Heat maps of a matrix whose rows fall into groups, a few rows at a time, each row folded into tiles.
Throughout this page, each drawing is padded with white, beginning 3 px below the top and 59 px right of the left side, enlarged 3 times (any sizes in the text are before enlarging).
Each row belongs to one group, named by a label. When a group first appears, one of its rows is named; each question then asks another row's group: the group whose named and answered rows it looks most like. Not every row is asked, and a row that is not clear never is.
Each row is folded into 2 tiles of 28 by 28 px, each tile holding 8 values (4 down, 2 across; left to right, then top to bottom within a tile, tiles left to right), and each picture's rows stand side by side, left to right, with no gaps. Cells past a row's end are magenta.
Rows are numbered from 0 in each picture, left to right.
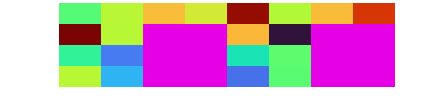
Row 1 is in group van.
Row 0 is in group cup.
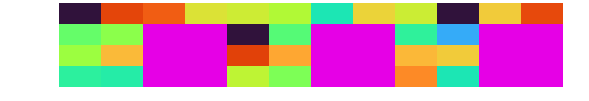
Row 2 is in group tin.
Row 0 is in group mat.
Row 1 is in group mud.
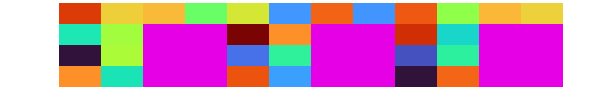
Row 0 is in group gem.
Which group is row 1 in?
cup
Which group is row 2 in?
van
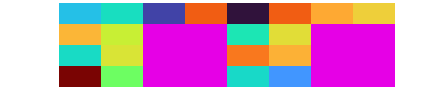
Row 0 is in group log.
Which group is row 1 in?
mat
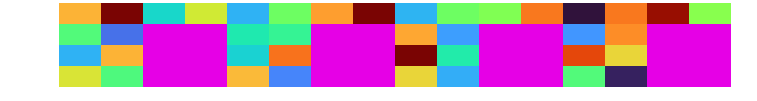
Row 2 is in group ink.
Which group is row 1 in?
tin
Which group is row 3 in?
mat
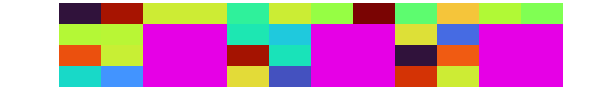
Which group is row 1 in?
ink
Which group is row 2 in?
gem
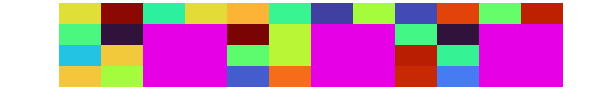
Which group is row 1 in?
van
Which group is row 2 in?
ink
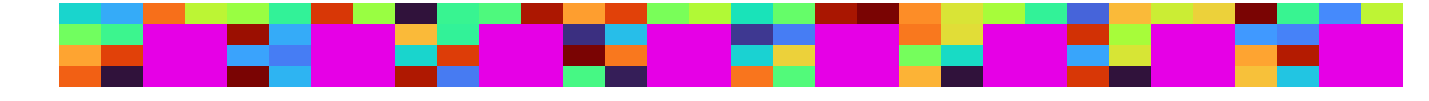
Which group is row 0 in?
tin
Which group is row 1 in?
cup
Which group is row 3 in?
mud
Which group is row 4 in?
tin
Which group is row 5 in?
cup
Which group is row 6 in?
cup
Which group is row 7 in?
mud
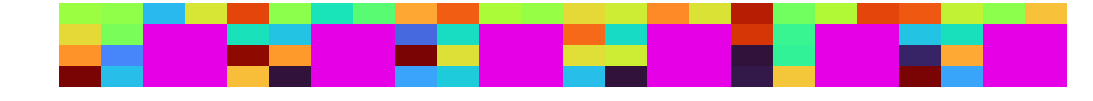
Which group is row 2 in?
mud
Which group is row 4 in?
van
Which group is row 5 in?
gem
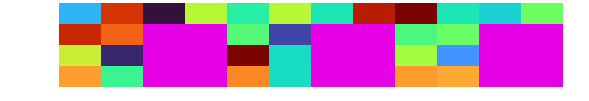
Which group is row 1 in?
ink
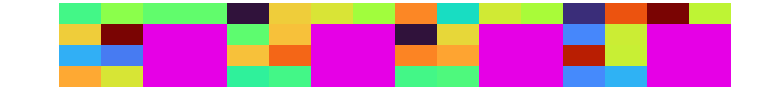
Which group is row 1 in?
mat
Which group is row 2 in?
mud
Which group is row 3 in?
mat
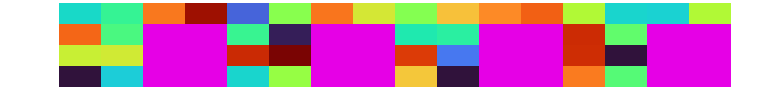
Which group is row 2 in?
ink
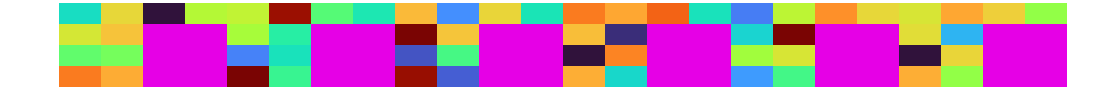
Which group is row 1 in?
gem
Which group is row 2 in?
cup
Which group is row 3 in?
gem
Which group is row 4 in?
mat
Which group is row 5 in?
gem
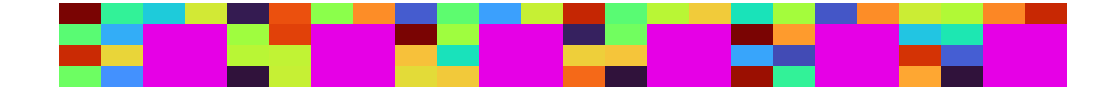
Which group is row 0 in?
mud
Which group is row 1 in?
mat
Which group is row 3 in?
mud
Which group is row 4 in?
log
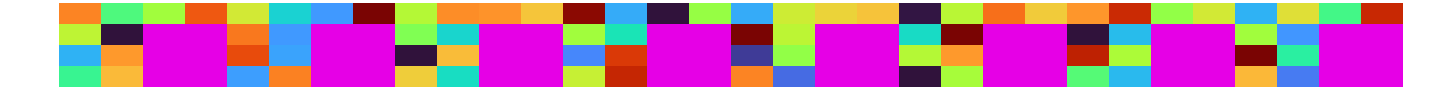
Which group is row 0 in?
van
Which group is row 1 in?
van
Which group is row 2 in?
gem
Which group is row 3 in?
van
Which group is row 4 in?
cup
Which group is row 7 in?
ink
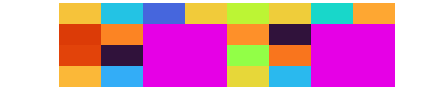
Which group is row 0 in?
log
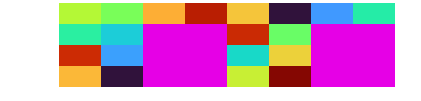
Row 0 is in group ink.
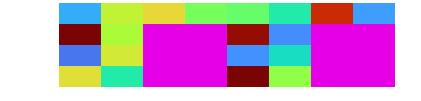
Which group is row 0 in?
cup
